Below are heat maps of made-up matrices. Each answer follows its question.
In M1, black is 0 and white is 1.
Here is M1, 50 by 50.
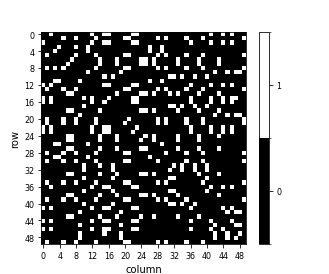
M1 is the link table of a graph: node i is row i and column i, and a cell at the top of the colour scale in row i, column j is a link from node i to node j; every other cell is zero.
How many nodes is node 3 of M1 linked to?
5
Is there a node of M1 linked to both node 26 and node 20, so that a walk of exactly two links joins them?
no
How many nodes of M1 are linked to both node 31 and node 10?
5
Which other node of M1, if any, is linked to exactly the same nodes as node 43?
node 25
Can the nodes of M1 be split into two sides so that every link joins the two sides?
no
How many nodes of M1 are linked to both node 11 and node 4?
3
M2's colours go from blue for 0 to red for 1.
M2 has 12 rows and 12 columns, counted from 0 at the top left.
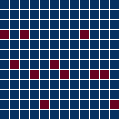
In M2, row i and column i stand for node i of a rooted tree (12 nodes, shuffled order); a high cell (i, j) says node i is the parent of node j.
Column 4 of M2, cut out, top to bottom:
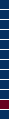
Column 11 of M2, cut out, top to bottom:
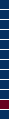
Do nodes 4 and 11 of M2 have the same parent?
yes
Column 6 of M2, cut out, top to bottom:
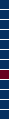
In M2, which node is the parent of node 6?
7
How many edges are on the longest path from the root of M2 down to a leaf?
2
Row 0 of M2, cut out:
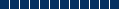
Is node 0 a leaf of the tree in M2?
yes
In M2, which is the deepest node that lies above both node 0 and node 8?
3
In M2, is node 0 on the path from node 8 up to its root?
no
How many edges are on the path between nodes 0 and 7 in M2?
2
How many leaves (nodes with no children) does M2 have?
8
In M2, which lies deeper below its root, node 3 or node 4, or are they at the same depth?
node 4
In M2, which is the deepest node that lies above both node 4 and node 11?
10
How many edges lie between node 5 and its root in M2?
2
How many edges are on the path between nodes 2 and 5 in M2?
4
